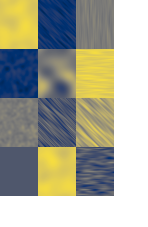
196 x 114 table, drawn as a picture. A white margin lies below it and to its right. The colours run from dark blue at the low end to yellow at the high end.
It is made of 4 by 3 panels. Panel 1,1: very high, smooth, faint in contrast. Panel 1,2: very low, slanting down to the right, faint in contrast. Panel 1,3: middling, streaked downward, faint in contrast. Panel 2,1: very low, blotchy, faint in contrast. Panel 2,2: middling, smooth, strong in contrast. Panel 2,3: very high, streaked across, faint in contrast. Panel 3,1: middling, blotchy, faint in contrast. Panel 3,2: low, slanting down to the right. Panel 3,3: high, slanting down to the right. Panel 4,1: low, flat. Panel 4,2: very high, smooth, faint in contrast. Panel 4,3: low, streaked across.
